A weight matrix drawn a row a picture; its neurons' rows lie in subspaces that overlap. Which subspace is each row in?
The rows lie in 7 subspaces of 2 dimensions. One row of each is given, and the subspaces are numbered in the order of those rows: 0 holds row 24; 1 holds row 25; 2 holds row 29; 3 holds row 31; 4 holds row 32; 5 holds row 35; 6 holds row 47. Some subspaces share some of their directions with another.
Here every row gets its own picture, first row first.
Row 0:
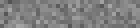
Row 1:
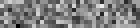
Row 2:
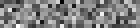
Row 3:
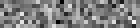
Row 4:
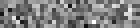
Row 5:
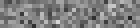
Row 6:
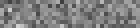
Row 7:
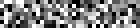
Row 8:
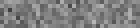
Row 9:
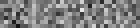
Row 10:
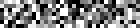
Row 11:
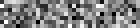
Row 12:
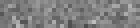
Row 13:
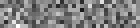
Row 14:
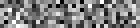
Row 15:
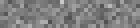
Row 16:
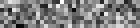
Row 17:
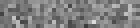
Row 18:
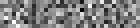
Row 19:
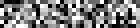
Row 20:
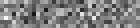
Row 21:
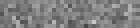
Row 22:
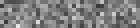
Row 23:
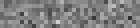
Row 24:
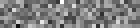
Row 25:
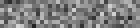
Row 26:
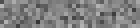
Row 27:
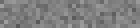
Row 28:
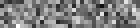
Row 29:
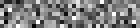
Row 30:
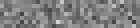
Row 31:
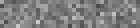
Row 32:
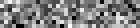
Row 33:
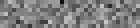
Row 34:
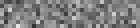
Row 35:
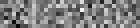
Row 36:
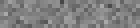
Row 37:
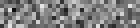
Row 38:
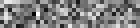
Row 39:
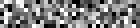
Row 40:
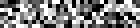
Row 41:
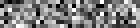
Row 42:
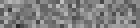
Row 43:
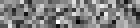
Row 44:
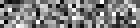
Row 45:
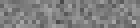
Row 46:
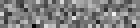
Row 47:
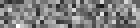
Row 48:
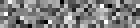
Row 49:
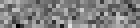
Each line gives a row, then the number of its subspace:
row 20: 5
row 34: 2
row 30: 1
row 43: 6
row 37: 6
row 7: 2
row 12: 4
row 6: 3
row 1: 6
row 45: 1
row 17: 4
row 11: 3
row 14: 5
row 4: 4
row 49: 4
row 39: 2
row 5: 1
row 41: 6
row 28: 6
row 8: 4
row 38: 5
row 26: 3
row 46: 2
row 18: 5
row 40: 2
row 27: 3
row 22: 3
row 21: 4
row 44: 3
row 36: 0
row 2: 0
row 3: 1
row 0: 0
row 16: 2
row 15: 0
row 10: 6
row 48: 0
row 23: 1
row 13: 5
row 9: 5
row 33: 0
